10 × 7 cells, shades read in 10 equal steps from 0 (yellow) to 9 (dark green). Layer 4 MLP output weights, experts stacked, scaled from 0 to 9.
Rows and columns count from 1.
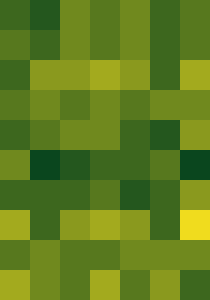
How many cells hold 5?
16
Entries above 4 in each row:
7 7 2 7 6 7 6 2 7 4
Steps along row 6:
up down down same down up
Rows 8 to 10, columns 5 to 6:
4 7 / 5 5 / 6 4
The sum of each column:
57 63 56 50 57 63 49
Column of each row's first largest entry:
2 2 1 1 6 2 5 2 1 7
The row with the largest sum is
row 6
